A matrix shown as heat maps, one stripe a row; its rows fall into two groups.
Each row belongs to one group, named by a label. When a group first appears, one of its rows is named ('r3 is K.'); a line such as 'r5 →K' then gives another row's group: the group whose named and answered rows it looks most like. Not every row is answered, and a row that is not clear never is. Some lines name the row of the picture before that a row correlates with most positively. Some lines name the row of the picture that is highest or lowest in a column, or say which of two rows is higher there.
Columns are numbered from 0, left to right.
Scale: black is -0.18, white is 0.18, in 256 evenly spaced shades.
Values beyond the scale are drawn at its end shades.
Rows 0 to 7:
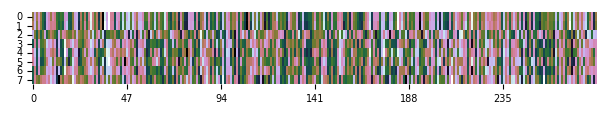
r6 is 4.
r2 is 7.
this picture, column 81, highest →2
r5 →4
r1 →4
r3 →4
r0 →4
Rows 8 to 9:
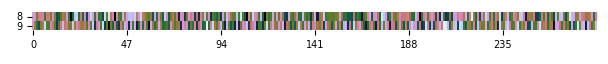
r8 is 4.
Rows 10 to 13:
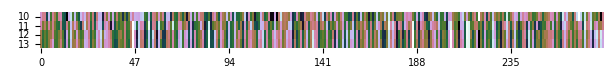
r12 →7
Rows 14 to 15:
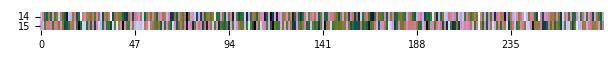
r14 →7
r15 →4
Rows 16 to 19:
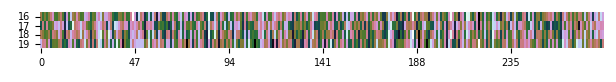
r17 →4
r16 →7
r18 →7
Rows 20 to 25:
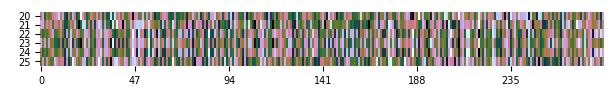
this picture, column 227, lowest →20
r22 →7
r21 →4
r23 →7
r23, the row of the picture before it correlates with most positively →19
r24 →7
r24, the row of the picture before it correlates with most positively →16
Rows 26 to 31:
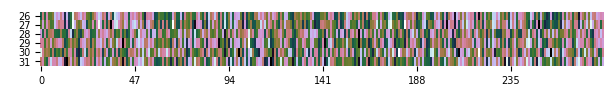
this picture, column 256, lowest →26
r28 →7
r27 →4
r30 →7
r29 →4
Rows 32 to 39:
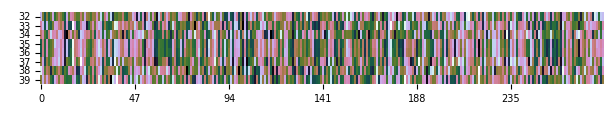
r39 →4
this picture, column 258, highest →38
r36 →4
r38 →7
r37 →4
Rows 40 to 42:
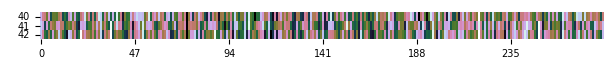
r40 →7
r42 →7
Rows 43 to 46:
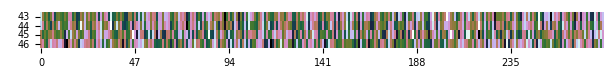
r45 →7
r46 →4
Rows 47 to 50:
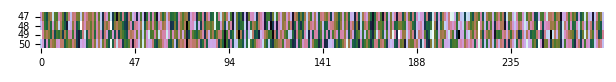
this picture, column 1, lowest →47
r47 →7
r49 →7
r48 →7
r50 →4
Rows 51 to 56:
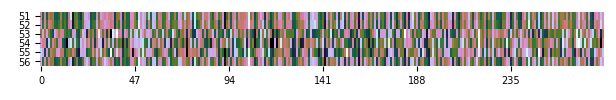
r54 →7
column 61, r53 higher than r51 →Yes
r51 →7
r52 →7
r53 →4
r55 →4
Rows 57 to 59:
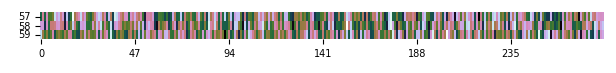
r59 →7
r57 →4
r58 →4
